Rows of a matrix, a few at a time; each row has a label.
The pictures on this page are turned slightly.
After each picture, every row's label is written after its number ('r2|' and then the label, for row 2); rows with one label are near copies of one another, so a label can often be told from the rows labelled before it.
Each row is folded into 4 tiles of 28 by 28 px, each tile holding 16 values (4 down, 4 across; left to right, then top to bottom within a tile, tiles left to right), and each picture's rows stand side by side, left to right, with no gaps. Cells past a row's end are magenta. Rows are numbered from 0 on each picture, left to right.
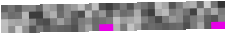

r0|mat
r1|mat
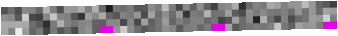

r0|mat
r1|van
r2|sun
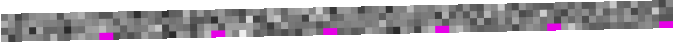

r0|sun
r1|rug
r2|mat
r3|rug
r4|van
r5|van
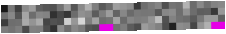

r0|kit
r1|rug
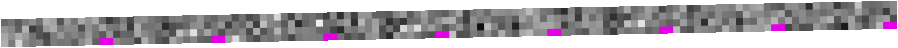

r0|mat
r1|kit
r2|van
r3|kit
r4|sun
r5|kit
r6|sun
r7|rug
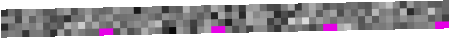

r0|kit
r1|rug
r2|kit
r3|van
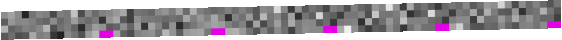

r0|rug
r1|sun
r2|van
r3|van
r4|van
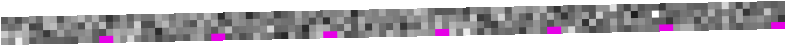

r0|mat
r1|mat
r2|rug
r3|sun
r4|mat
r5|van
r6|van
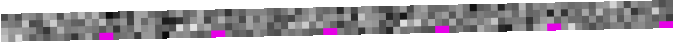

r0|mat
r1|kit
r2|kit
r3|kit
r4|rug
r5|van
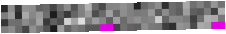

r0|kit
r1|rug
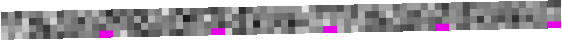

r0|mat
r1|van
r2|sun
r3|mat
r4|sun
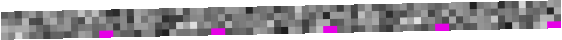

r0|mat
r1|kit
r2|rug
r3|kit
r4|rug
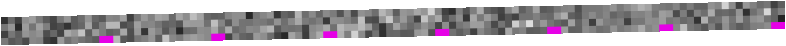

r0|kit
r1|sun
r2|rug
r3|mat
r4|kit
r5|sun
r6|van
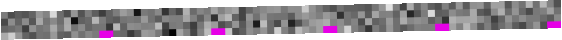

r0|van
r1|rug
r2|sun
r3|van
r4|mat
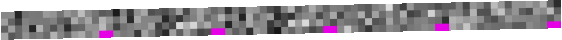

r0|sun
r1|kit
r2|kit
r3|van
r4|mat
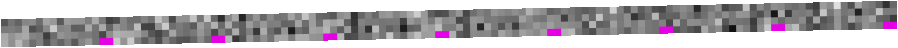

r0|mat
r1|mat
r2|sun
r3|sun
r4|sun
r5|van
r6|rug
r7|van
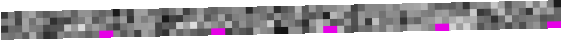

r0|kit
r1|kit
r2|rug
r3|sun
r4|mat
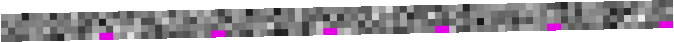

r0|rug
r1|mat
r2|rug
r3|van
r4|sun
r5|kit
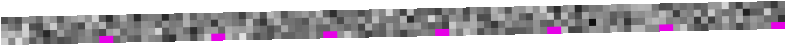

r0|mat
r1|rug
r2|mat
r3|van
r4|mat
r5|sun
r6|van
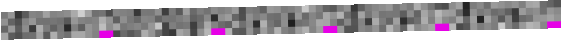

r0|sun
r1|rug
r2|sun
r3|sun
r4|sun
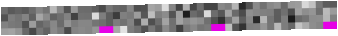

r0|van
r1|van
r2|sun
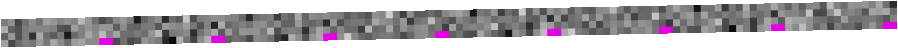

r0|sun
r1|rug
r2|rug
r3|van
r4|rug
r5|van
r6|rug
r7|mat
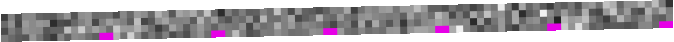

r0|kit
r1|mat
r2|van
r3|sun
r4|van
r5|mat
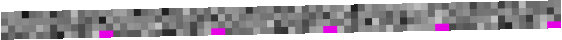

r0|rug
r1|rug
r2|rug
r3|sun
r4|rug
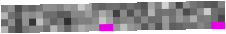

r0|sun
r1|van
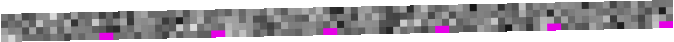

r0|van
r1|kit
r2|mat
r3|kit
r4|rug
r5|rug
